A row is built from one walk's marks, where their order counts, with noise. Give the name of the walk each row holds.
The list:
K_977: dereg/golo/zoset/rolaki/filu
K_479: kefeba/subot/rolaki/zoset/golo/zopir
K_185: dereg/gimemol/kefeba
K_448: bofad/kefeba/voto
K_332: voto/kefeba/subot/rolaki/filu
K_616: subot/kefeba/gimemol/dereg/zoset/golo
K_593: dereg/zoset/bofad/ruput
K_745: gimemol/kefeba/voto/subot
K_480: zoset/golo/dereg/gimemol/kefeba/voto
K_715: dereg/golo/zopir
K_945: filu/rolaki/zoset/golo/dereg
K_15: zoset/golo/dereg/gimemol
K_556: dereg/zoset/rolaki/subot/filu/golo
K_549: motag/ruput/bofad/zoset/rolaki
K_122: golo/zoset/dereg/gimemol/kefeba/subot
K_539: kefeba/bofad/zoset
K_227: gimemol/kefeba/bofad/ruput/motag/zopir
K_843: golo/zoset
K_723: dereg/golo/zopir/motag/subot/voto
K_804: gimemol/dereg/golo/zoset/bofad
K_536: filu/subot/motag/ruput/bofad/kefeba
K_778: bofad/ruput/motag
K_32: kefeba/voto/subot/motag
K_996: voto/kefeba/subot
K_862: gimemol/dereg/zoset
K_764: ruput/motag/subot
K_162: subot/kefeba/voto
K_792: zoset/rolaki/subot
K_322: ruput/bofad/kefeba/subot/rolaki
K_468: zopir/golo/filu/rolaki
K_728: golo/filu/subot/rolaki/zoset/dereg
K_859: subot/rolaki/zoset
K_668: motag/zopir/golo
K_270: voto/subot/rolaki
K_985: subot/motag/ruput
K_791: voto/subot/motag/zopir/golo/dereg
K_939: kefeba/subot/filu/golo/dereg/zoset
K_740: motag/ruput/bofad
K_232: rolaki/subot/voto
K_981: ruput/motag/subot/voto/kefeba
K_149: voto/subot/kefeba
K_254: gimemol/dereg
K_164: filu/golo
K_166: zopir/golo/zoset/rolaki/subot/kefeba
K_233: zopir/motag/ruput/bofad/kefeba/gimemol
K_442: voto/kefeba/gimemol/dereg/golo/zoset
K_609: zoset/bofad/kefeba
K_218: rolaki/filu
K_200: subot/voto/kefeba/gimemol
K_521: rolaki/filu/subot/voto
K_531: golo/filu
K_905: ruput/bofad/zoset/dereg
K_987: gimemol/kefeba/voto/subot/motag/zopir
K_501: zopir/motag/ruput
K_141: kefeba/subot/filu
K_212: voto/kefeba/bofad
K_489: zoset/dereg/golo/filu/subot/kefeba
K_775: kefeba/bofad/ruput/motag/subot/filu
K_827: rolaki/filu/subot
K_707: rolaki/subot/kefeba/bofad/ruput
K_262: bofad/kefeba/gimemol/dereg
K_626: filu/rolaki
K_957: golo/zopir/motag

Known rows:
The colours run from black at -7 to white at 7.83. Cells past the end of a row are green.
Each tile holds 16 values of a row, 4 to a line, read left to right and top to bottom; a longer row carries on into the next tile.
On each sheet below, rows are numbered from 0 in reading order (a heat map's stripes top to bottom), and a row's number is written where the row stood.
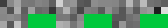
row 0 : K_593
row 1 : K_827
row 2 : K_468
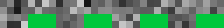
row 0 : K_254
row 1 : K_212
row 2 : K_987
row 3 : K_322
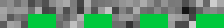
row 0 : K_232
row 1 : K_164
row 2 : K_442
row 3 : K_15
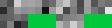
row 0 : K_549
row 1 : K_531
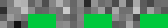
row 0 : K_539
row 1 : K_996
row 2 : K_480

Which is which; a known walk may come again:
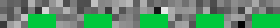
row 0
K_668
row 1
K_764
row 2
K_977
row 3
K_232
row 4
K_862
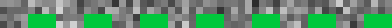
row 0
K_616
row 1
K_775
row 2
K_480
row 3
K_593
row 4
K_149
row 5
K_521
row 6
K_792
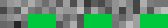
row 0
K_442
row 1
K_162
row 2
K_164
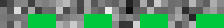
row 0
K_740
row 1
K_531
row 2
K_254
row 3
K_200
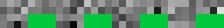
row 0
K_939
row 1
K_728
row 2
K_270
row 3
K_332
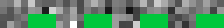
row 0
K_468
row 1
K_985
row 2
K_15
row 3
K_322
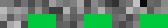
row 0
K_723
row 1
K_166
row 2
K_212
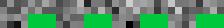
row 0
K_905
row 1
K_536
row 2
K_859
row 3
K_122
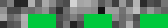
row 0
K_791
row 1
K_549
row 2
K_448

